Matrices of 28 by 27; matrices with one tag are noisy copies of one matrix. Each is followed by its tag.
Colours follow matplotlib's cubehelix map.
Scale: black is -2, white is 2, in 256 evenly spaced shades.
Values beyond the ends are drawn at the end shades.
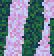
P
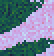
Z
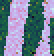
P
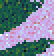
Z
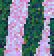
P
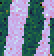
P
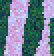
P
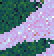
Z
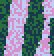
P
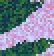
Z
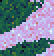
Z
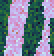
P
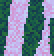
P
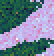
Z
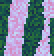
P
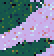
Z
